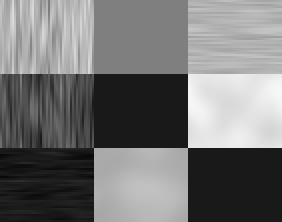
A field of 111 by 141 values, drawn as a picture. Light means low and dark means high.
The table splits into 3 rows of 3 panels. Panel 1,1: low, streaked downward. Panel 1,2: middling, flat. Panel 1,3: low, streaked across, faint in contrast. Panel 2,1: high, streaked downward. Panel 2,2: very high, flat. Panel 2,3: very low, smooth, faint in contrast. Panel 3,1: very high, streaked across, faint in contrast. Panel 3,2: low, smooth, faint in contrast. Panel 3,3: very high, flat.
